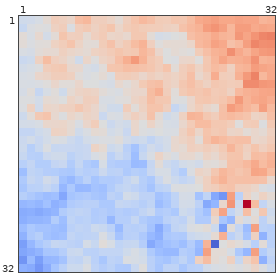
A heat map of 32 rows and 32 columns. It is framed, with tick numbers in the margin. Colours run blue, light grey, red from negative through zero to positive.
Ninth with the lowest average: bottom left. Slope: up to the top right. Stripes: none. Odd patch: rougher, in the bottom right. Mirror symmetry: none.
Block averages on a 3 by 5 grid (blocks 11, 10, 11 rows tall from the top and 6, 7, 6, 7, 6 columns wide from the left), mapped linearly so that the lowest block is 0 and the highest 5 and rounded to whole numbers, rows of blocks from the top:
33445
22234
01122
